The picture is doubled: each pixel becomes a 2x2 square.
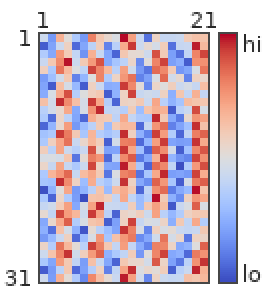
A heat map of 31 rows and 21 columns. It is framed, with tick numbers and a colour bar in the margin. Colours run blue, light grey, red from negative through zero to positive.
Rings: centred on the middle left. Odd rows or columns: none. Average level on the scale: 50%. Slope: none. Stripes: upright, repeating 5 times.
